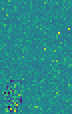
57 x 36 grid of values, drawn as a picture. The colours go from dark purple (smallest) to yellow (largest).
An odd patch, rougher than its surroundings, sits in the bottom left. No overall slope runs across the table. No regular stripes run through it. The grain is fine, like static. The bottom left is the roughest part.
